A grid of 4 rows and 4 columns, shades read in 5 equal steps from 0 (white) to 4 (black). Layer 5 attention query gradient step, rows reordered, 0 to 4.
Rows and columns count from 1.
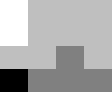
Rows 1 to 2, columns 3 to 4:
1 1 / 1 1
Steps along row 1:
up same same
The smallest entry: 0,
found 2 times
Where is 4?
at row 4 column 1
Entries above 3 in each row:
0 0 0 1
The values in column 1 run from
0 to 4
